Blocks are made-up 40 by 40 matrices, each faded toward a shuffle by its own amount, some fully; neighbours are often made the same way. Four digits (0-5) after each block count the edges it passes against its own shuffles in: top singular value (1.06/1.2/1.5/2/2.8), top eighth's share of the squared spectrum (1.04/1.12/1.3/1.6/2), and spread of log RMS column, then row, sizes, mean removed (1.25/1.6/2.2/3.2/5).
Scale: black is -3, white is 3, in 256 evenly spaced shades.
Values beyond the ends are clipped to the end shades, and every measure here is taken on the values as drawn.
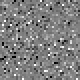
0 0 0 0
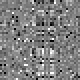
4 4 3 2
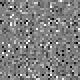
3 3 1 1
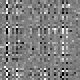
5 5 3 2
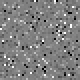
1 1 0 0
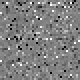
2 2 0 1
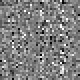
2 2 2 0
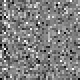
1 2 2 0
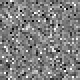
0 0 0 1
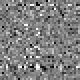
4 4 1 2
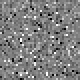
1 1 0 0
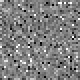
2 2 0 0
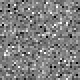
0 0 0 0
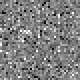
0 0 0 0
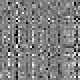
4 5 3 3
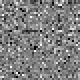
3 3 1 1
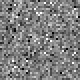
0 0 0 0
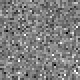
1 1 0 0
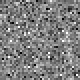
0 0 0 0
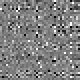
4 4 2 2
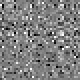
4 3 1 2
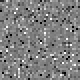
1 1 0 0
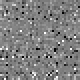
3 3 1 1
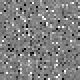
0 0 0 0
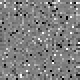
2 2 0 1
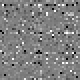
3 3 1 2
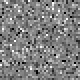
1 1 0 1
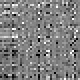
4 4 3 2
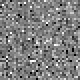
3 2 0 0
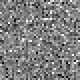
2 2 0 0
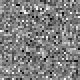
1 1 0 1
